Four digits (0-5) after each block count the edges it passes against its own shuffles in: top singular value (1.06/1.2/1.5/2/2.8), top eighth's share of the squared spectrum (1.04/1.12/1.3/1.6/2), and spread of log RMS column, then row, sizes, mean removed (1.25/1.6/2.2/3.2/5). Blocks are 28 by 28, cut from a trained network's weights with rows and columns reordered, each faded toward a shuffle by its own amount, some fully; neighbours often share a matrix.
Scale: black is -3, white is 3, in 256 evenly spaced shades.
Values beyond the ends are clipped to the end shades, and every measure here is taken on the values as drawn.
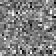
2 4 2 1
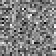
2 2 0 0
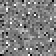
0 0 0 0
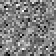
2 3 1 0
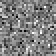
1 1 0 1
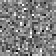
0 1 0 0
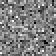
2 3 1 0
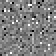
0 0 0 0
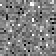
0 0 1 0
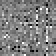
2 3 1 0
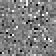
0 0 0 0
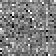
1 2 2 0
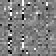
2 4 2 0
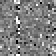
2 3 2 0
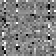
2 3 2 0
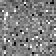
0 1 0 0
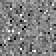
0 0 0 0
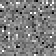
1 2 0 0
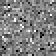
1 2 0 0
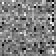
2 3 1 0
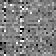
2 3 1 0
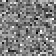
1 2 0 0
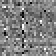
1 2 2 0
